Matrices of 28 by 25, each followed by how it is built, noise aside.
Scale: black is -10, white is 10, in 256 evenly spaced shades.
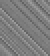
Toeplitz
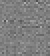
low rank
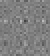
low rank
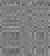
low rank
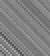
Toeplitz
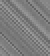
Toeplitz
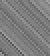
Toeplitz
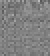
low rank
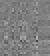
low rank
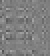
low rank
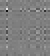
low rank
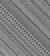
Toeplitz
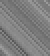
Toeplitz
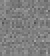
low rank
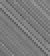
Toeplitz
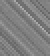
Toeplitz
